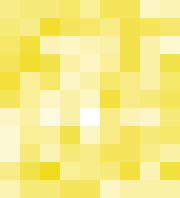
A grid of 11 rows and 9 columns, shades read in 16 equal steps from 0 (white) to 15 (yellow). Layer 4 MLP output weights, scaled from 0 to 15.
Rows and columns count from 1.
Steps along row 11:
up same up same down up same same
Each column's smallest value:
3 6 2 4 0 4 5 4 3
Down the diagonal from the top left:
8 8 5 6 6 13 5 9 6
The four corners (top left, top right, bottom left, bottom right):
8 5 5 6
